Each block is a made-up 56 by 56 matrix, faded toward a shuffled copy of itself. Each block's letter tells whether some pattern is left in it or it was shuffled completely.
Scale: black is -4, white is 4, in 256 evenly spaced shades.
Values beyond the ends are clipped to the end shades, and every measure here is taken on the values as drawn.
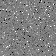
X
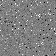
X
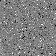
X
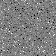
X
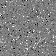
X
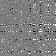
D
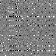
D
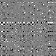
D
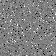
X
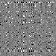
D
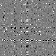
D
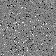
X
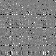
D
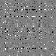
D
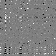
D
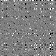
D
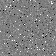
X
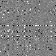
D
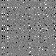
D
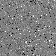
X
